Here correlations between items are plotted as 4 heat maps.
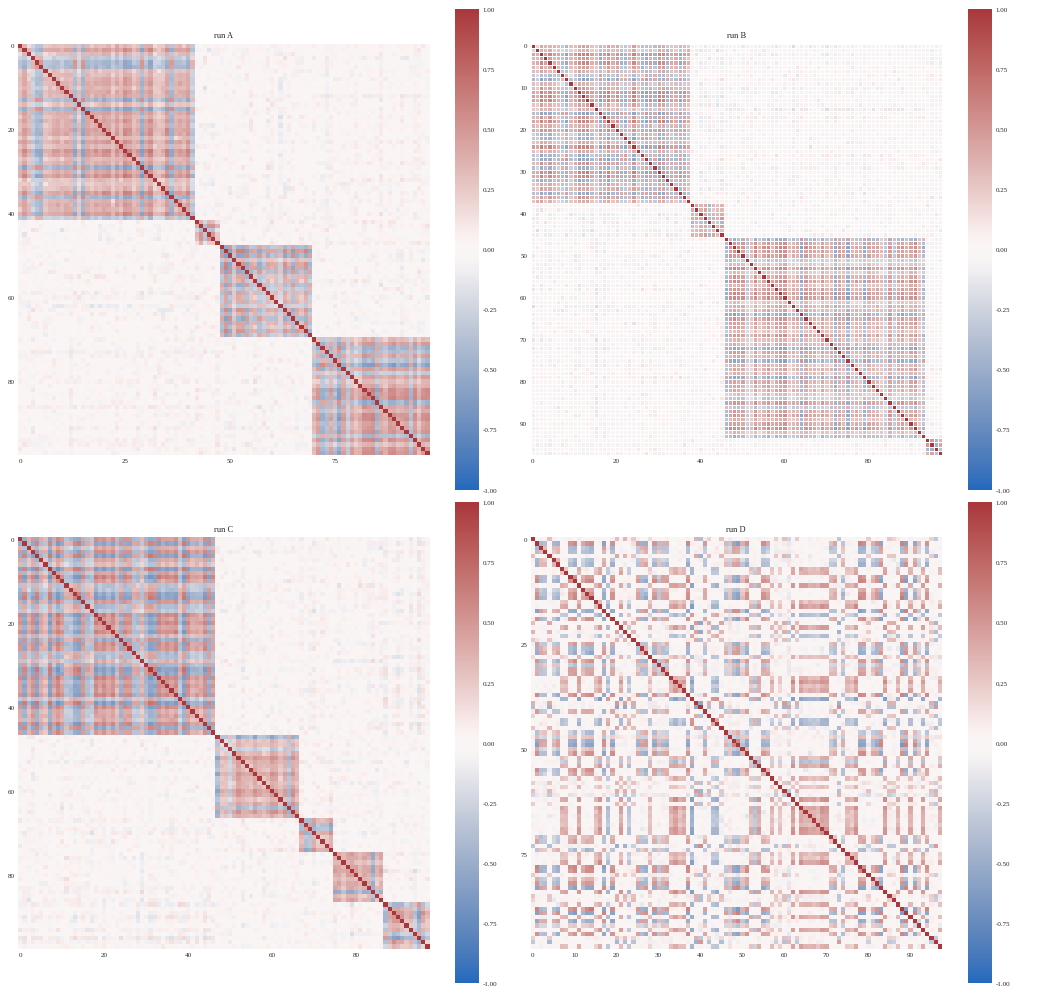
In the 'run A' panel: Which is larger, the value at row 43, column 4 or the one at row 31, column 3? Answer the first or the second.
the first
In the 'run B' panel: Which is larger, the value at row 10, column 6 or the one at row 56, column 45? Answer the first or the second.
the first
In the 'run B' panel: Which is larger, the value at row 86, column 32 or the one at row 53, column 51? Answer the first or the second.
the first
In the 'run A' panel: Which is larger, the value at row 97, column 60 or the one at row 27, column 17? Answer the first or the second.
the second
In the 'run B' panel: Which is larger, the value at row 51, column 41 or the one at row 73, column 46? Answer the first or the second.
the first
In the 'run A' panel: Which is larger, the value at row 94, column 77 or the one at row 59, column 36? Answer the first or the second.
the first
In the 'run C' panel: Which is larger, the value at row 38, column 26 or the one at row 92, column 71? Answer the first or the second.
the second
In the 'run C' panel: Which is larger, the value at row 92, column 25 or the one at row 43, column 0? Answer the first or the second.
the second
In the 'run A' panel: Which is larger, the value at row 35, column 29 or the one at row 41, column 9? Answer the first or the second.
the second
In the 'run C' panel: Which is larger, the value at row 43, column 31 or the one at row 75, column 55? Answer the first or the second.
the second
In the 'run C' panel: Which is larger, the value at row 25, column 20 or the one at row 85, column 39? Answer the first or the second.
the first
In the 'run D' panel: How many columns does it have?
98
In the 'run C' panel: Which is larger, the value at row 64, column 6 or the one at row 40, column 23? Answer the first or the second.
the second
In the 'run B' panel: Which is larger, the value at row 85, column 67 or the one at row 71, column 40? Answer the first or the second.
the first
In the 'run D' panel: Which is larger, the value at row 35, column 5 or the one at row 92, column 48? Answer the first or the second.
the first
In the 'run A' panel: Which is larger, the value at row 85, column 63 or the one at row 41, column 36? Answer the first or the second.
the second
